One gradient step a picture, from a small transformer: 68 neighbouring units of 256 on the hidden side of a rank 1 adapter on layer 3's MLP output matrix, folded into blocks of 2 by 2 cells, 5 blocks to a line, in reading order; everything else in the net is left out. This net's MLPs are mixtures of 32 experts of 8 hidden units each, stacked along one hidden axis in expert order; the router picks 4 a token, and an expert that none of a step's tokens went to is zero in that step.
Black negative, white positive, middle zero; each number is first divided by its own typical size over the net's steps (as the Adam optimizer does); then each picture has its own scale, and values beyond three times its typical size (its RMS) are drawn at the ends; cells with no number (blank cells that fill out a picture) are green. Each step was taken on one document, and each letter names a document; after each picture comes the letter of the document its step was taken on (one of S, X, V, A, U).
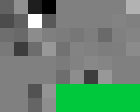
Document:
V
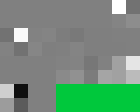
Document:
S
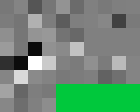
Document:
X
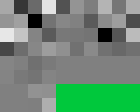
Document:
X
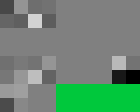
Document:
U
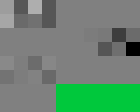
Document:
U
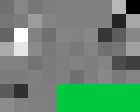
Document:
X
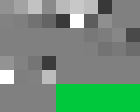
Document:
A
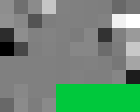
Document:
X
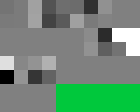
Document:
A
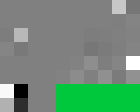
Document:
S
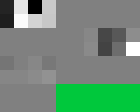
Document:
U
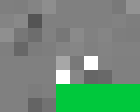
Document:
V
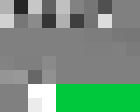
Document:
A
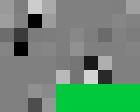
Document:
V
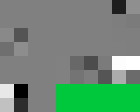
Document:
S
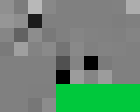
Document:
V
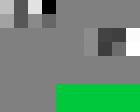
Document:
U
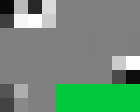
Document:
U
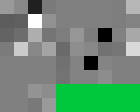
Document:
V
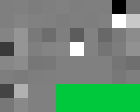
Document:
X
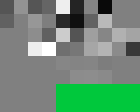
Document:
A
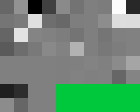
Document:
X
